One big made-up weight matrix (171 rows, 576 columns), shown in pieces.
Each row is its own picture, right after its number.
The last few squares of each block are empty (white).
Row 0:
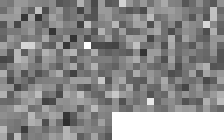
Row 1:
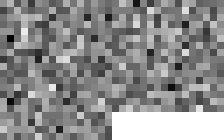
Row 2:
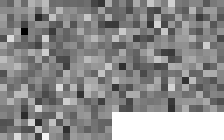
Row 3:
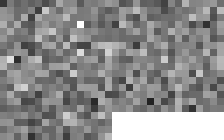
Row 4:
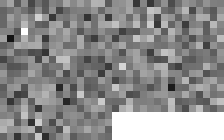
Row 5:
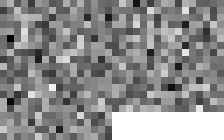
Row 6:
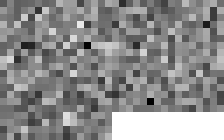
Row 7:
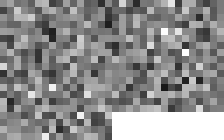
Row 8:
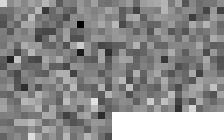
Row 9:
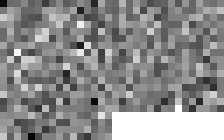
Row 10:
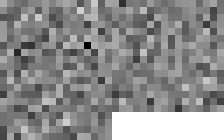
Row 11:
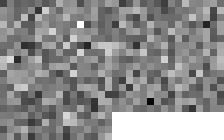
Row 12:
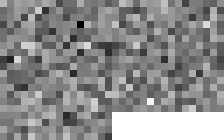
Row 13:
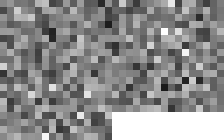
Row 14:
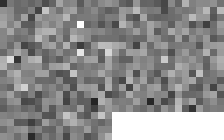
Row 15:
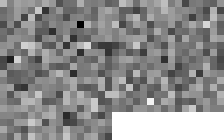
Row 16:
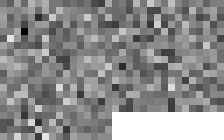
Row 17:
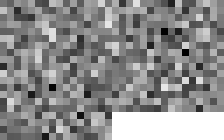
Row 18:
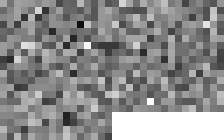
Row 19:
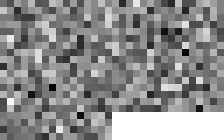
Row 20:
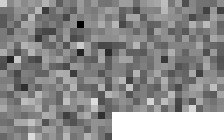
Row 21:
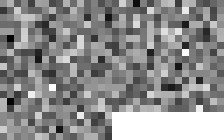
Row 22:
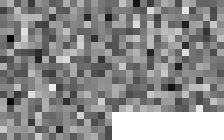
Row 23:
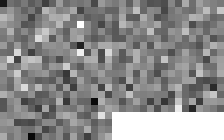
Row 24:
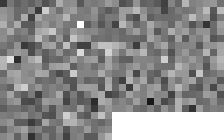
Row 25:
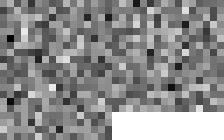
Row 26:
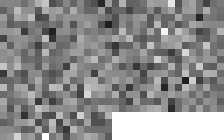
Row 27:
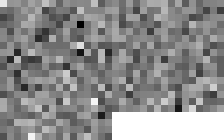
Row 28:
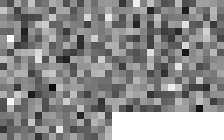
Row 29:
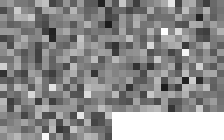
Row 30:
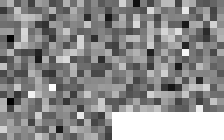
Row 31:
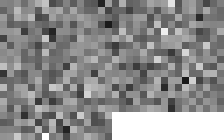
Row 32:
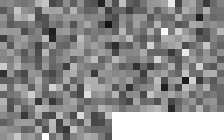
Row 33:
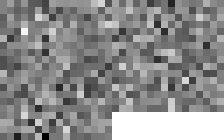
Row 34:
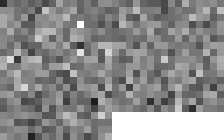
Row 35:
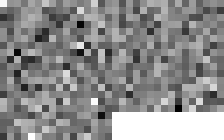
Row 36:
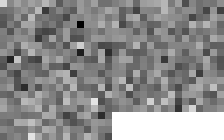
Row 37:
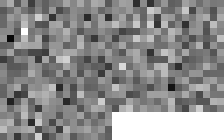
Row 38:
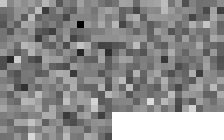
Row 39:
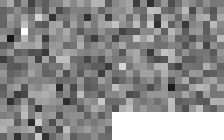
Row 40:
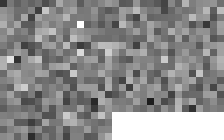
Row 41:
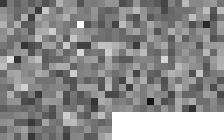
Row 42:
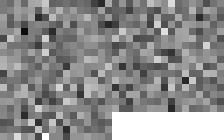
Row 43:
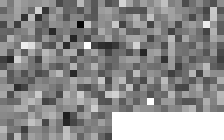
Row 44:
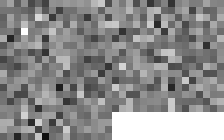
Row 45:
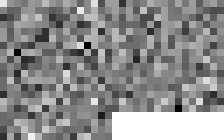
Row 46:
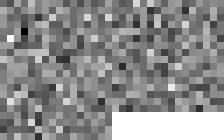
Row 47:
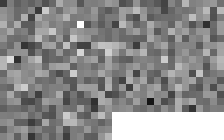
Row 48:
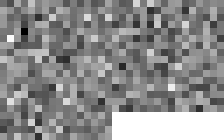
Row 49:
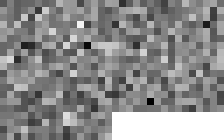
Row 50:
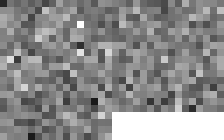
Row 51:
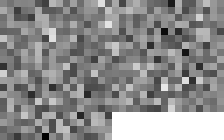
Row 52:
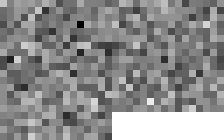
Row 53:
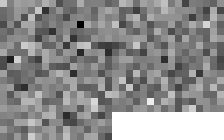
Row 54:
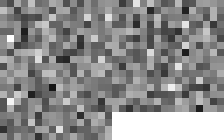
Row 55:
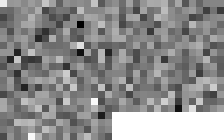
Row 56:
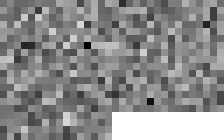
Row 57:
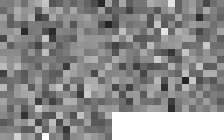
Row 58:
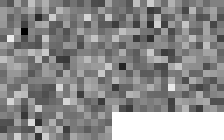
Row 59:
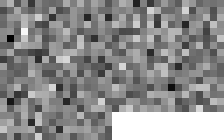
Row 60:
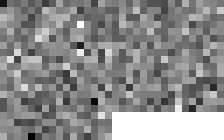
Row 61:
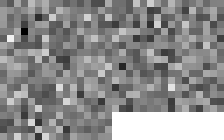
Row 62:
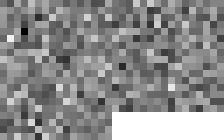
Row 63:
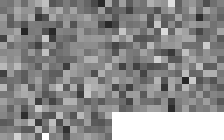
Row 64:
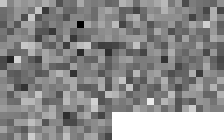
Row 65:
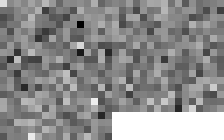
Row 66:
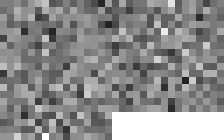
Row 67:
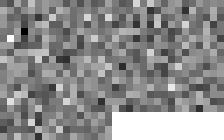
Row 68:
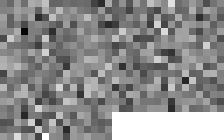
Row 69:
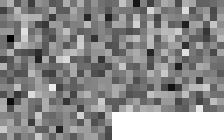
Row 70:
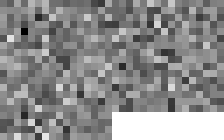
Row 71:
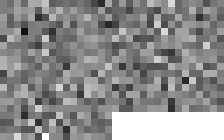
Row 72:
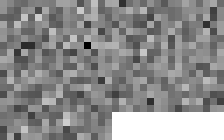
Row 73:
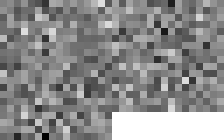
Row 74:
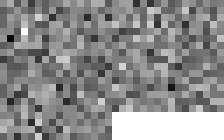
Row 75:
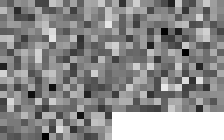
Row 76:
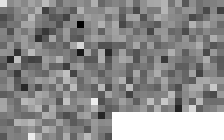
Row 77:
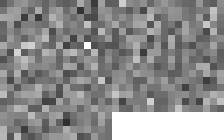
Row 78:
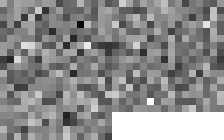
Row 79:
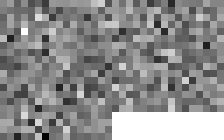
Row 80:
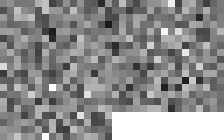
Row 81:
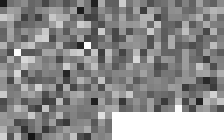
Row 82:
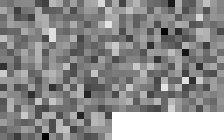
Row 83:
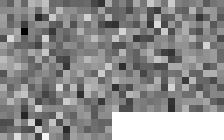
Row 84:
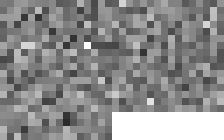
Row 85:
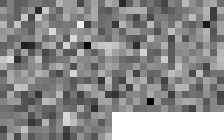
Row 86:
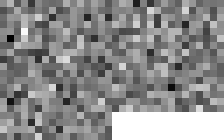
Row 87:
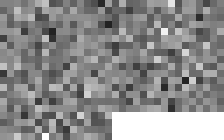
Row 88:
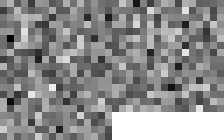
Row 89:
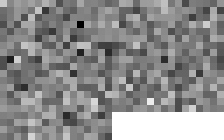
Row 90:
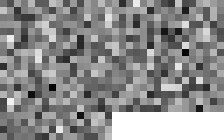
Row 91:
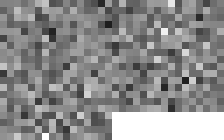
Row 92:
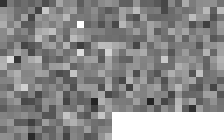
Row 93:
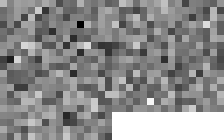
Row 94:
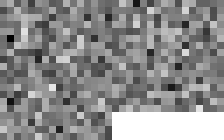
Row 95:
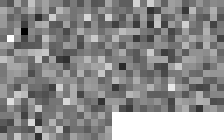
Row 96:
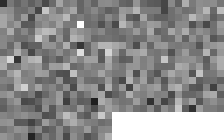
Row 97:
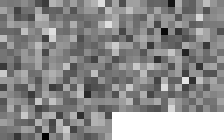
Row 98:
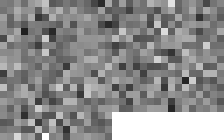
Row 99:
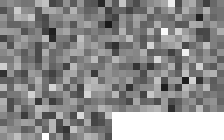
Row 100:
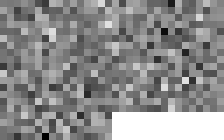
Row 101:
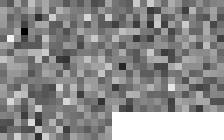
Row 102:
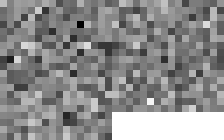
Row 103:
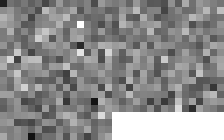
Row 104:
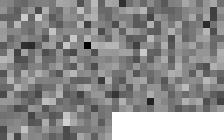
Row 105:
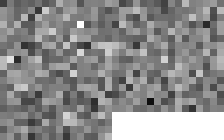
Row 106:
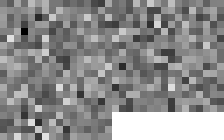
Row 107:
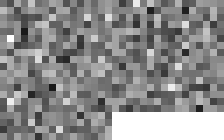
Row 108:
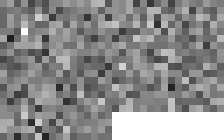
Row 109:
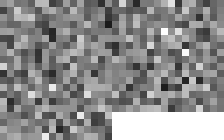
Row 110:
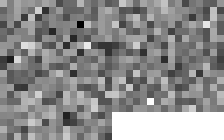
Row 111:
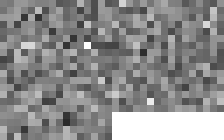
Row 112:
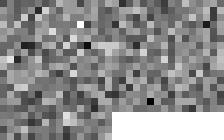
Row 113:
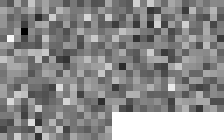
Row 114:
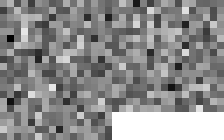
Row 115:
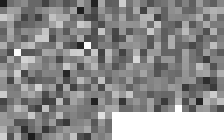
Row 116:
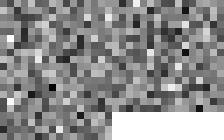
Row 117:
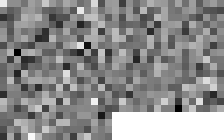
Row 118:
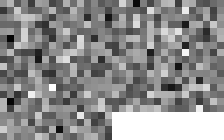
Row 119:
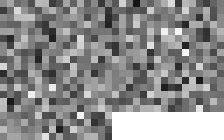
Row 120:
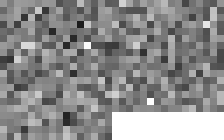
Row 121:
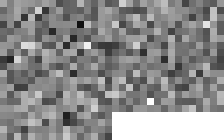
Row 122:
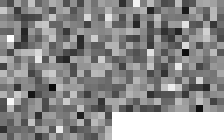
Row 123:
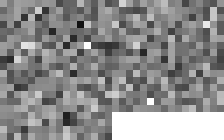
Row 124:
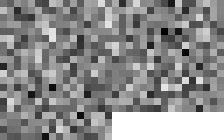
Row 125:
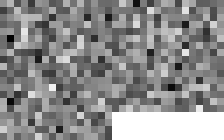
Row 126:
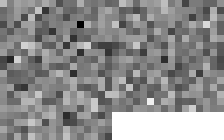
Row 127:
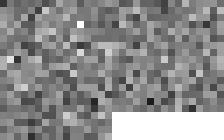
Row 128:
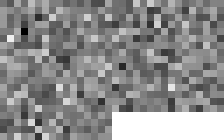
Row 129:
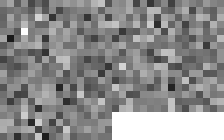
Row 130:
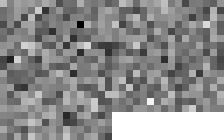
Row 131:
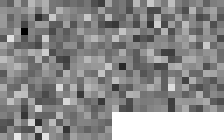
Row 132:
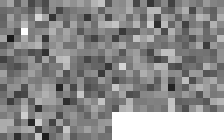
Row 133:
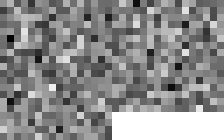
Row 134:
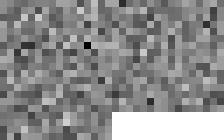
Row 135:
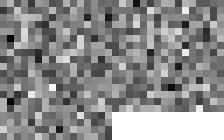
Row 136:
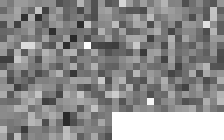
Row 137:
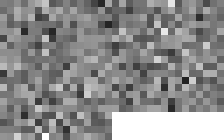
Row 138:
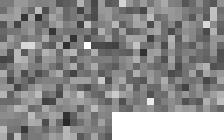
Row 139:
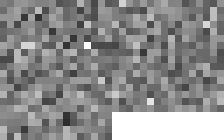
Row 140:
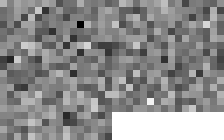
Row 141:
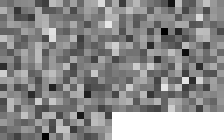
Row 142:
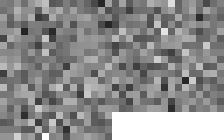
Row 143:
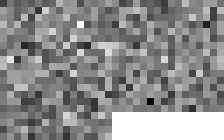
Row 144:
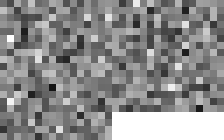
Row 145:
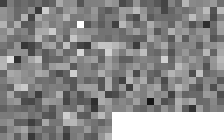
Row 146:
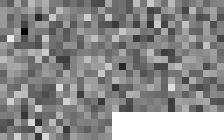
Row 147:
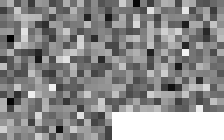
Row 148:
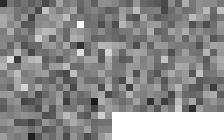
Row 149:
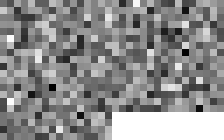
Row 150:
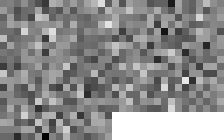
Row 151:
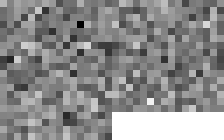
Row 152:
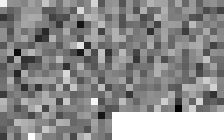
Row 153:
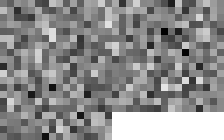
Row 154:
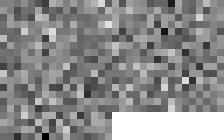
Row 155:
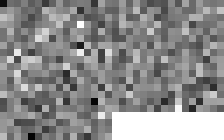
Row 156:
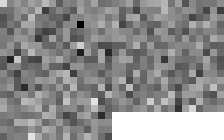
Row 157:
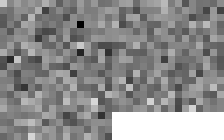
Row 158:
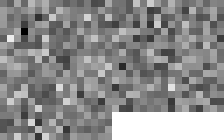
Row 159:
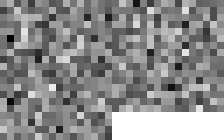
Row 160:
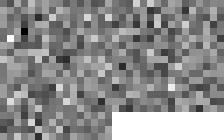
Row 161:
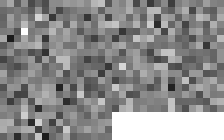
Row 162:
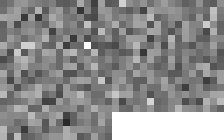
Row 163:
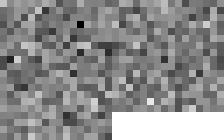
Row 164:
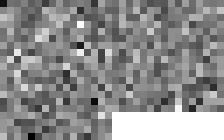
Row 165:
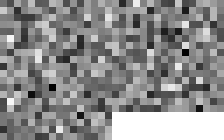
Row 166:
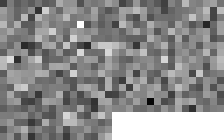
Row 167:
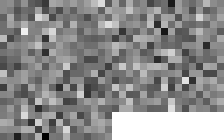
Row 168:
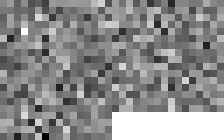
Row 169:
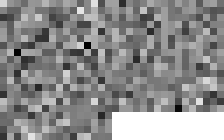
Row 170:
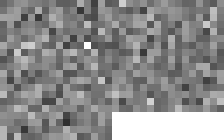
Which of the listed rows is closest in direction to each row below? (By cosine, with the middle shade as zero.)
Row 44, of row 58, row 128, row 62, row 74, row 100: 74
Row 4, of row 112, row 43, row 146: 43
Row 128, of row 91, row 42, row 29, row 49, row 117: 42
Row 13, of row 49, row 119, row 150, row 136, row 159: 119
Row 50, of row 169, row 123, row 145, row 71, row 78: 145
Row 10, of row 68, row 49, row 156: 49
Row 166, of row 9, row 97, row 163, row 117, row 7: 9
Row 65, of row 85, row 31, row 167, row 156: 156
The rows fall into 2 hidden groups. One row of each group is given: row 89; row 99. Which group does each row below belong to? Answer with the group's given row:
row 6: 89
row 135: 99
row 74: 99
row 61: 99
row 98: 99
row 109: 99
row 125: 99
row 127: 89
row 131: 99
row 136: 89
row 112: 89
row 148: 89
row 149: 99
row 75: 99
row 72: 89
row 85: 89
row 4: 99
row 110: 89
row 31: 99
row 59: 99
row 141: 99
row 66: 99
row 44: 99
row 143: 89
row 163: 89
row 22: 99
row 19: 99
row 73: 99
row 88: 99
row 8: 89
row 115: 89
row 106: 99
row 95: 99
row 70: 99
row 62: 99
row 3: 89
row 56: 89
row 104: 89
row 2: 99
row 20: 89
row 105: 89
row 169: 89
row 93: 89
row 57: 99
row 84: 89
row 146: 99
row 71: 99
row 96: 89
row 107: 99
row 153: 99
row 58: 99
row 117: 89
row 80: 99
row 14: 89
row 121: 89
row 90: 99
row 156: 89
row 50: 89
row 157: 89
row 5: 99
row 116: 99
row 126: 89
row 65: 89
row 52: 89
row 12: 89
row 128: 99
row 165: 99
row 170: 89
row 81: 89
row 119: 99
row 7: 99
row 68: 99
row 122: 99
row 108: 99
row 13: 99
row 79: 99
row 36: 89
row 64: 89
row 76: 89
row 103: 89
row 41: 89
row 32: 99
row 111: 89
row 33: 99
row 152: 89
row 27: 89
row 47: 89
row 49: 89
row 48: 99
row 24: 89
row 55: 89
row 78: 89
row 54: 99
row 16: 99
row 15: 89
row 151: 89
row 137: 99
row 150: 99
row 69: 99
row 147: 99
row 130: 89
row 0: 89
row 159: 99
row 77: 89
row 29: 99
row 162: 89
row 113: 99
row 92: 89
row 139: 89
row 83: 99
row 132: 99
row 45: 89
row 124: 99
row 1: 99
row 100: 99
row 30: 99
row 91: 99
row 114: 99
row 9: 89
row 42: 99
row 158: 99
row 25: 99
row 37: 99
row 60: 89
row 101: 99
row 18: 89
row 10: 89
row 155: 89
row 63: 99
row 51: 99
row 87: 99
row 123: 89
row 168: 99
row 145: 89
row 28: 99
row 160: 99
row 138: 89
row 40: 89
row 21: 99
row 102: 89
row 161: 99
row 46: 99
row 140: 89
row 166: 89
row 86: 99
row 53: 89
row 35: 89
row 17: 99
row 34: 89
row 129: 99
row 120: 89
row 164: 89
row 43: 89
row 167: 99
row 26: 99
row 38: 89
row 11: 89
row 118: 99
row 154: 99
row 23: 89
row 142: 99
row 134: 89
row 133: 99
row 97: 99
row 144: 99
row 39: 99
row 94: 99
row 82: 99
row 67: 99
